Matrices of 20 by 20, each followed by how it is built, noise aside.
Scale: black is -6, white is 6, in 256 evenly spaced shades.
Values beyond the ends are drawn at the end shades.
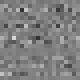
uneven rows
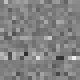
uneven rows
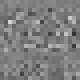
uneven rows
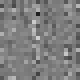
uneven columns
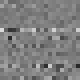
uneven rows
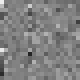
uneven columns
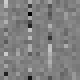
uneven columns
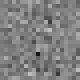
uneven columns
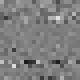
uneven rows
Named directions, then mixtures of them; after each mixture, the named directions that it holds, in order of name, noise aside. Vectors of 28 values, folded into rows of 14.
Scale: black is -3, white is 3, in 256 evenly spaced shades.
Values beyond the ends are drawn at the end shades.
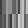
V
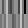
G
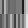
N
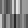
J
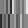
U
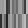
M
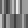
J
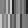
U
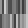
G, N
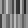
G, J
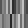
U, V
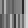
N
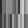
V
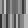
M, N
